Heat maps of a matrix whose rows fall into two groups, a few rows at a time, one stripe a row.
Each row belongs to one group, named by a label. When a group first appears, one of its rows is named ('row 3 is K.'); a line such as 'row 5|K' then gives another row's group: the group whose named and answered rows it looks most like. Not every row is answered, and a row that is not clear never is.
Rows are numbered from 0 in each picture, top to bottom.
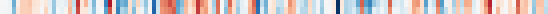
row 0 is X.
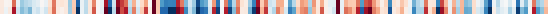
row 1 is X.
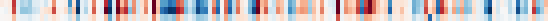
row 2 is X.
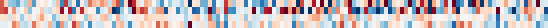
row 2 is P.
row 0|P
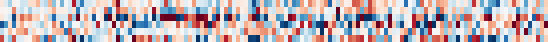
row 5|P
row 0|P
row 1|X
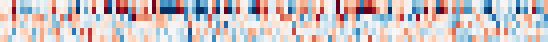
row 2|P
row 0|X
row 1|X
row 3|P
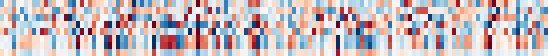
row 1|P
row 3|X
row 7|X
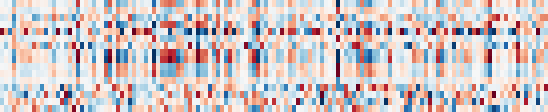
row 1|X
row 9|X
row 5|X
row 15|P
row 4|P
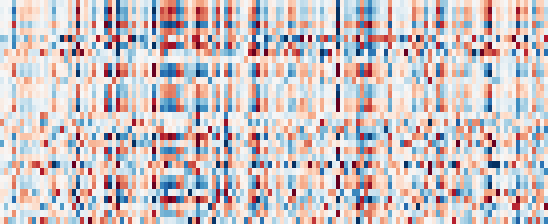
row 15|X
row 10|X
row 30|X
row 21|X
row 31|P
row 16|P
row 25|X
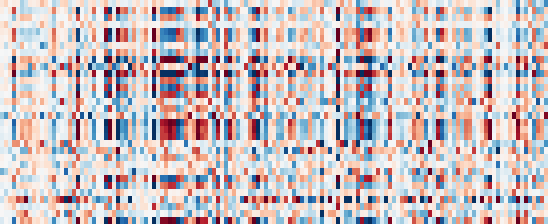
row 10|X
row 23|P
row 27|P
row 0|P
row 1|X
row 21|P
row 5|X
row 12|X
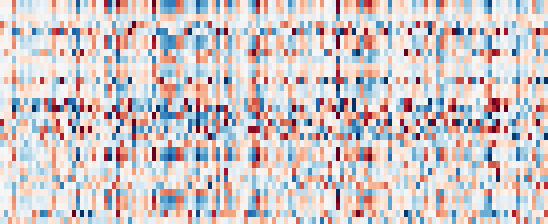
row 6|X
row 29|X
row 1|X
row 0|X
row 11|P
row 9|X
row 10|X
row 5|X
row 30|P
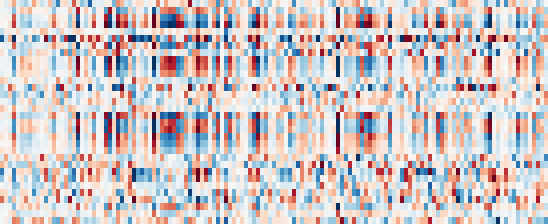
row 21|X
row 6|X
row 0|P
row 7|P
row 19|X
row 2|X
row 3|X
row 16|X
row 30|X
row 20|X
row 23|P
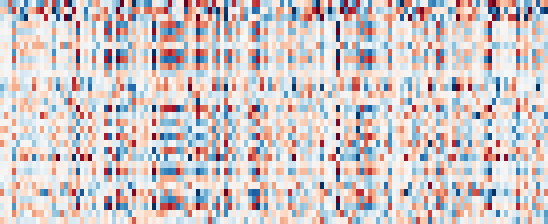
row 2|P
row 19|X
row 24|X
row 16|P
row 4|X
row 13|P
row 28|X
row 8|X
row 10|X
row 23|X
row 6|P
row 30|P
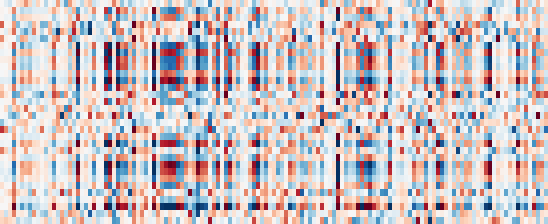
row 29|X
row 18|P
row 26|X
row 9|X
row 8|X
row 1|X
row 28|X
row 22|X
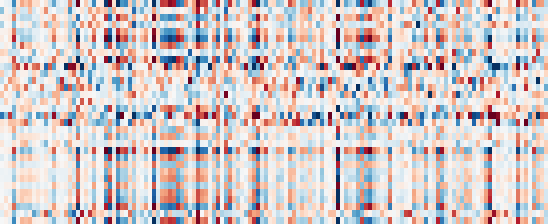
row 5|X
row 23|X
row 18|X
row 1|P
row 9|P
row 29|X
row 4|X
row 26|X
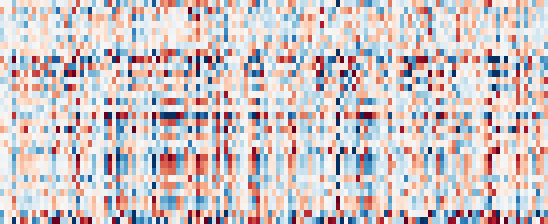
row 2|P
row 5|P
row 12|P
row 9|P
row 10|P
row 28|X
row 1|P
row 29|X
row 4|P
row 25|P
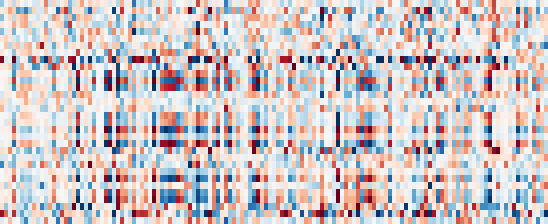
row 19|X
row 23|P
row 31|P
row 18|X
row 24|X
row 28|X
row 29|P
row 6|P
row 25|X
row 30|P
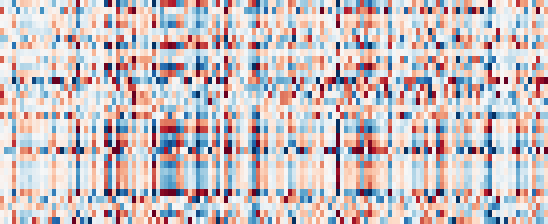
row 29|P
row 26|X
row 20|X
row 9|X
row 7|X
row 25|X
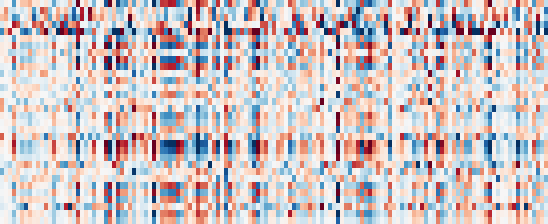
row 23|P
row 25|P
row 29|P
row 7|P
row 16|X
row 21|X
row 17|X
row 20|X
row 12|P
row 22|X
